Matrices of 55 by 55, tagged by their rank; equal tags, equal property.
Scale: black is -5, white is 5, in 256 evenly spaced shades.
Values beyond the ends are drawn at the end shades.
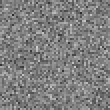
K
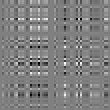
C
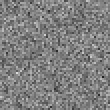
K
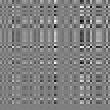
C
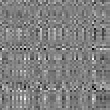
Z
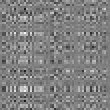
Z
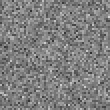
K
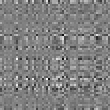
Z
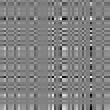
C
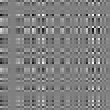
C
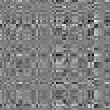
Z
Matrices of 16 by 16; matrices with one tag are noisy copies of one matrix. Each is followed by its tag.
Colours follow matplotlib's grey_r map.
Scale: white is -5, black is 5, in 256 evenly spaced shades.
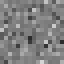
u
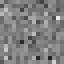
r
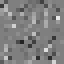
r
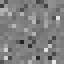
r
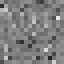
r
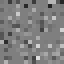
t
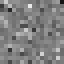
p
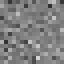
t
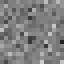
u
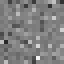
t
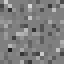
p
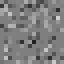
r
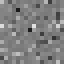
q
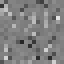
r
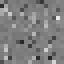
r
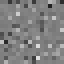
t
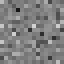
q
